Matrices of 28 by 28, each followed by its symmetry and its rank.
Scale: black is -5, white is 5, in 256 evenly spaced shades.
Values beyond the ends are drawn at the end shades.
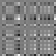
symmetric, rank one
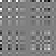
symmetric, rank one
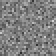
antisymmetric, full rank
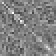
symmetric, rank five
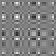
symmetric, rank one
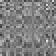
neither, rank three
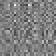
neither, rank three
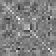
symmetric, rank five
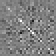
symmetric, rank five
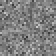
antisymmetric, full rank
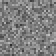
neither, full rank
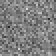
antisymmetric, full rank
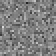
antisymmetric, full rank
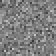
neither, full rank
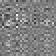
neither, rank three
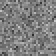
neither, full rank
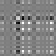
symmetric, rank one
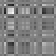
symmetric, rank one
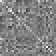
symmetric, rank five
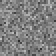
neither, full rank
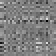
neither, rank three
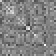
symmetric, rank five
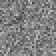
neither, full rank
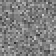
antisymmetric, full rank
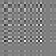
symmetric, rank one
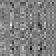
neither, rank three
